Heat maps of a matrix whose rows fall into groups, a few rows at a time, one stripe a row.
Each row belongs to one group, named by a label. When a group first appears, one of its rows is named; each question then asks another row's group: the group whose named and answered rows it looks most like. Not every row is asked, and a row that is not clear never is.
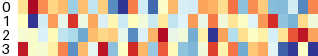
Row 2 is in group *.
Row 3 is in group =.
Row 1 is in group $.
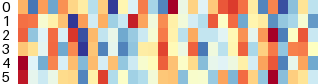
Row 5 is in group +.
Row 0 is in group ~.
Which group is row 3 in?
$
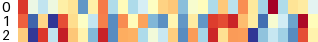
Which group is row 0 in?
+
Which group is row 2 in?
~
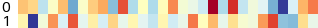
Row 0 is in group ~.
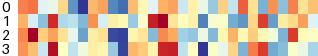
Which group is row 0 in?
+
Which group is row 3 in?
=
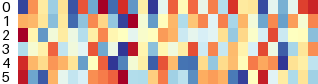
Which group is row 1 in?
+
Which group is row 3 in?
$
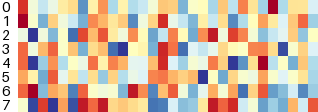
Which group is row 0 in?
+
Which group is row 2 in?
~
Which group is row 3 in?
=
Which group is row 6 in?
=
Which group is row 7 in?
~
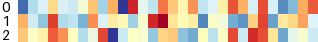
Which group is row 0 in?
$
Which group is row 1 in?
*
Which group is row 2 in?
=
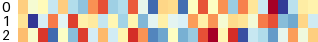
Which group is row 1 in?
$
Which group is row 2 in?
~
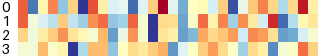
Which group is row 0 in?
*
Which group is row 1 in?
+
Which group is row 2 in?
=
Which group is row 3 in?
*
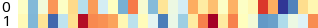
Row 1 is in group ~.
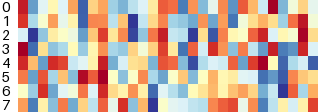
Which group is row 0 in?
+
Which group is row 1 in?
*
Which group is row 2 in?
*
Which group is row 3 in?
+
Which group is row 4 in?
=
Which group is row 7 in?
~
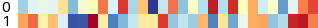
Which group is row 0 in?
~
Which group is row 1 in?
*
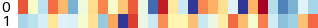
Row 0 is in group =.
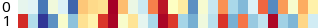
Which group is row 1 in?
+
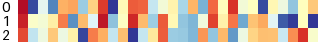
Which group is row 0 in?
~
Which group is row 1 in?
=
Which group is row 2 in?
*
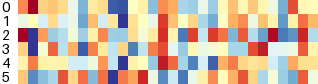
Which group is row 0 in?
=
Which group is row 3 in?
*
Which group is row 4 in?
=
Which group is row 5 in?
~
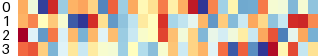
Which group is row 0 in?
$
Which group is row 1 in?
*
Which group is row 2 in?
$
